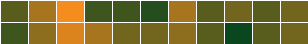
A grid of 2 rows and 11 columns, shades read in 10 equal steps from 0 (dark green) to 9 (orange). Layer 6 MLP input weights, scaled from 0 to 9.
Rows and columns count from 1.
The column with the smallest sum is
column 9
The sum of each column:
5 11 17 8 6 5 11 6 4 6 8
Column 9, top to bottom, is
4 0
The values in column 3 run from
8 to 9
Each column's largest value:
3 6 9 6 4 4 6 3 4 3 4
